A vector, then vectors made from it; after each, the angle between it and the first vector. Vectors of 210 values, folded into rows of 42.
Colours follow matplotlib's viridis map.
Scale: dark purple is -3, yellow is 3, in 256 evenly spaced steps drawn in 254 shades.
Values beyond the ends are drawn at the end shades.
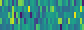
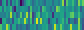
partly opposed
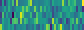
partly opposed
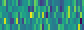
partly opposed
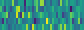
orthogonal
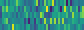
orthogonal
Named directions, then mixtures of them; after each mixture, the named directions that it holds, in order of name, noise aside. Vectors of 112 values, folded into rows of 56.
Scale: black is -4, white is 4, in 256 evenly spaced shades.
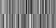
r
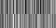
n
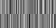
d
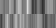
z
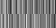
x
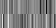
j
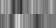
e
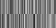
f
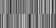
d, j, x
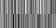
n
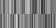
n, z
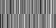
d, f, n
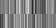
f, z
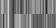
e, j, r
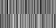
d, n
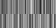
j, n, r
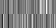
j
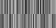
n, r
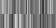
e, r, z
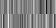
j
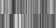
e, r, z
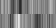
e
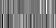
j
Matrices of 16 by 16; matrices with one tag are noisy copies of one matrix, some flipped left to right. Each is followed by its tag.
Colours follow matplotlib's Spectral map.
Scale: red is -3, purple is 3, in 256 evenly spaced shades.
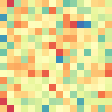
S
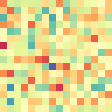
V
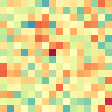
S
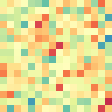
S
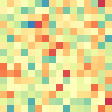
S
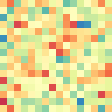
S
